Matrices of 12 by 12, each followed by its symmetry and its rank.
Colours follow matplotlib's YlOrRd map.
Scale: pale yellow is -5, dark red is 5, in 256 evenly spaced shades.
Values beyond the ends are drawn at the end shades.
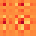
symmetric, rank one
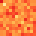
symmetric, full rank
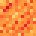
symmetric, full rank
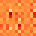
neither, rank two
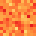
antisymmetric, full rank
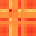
symmetric, rank one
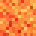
antisymmetric, full rank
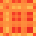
symmetric, rank one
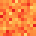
antisymmetric, full rank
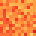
antisymmetric, full rank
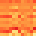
neither, rank two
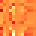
neither, rank two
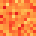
antisymmetric, full rank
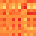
neither, rank two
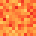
antisymmetric, full rank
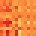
neither, rank two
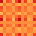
symmetric, rank one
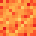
symmetric, full rank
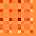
symmetric, rank one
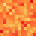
symmetric, full rank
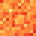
symmetric, full rank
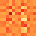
neither, rank two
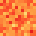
symmetric, full rank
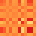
symmetric, rank one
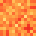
symmetric, full rank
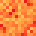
symmetric, full rank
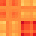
symmetric, rank one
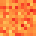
antisymmetric, full rank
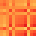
symmetric, rank one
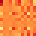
neither, rank two
